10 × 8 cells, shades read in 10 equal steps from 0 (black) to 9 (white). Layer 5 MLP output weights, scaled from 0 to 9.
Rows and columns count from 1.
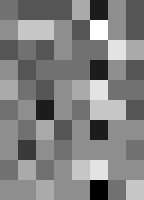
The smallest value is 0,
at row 10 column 6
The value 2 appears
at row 8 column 2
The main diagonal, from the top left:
4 7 3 4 6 7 5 4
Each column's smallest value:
3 2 1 3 3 0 4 3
